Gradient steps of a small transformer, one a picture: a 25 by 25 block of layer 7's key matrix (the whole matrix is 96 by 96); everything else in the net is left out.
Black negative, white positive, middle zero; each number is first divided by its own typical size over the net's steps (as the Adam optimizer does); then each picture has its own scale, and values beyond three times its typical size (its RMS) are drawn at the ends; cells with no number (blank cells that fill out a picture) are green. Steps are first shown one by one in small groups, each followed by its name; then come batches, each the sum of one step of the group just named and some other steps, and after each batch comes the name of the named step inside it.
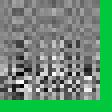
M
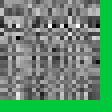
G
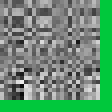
M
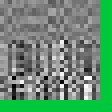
M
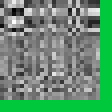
M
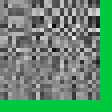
G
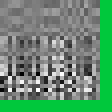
M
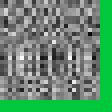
G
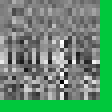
M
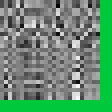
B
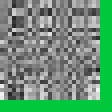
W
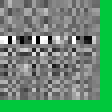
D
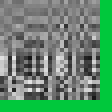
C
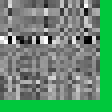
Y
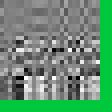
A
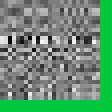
D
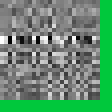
D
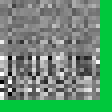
W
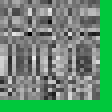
B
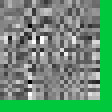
D
